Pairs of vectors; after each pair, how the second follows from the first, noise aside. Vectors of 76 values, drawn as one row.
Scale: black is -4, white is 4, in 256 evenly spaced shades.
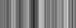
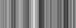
negated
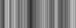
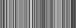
sign-scrambled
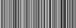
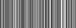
negated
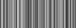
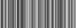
negated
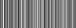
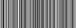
negated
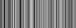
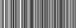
negated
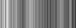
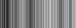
negated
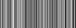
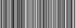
negated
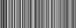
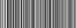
negated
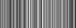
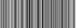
negated
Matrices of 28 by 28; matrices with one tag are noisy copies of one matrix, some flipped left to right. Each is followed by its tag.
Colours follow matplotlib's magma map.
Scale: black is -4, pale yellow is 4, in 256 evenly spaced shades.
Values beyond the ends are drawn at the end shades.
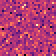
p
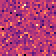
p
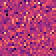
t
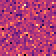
p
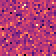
p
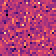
t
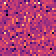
t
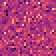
t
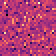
t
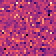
t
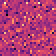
t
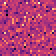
t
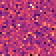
p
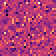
t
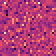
t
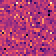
t
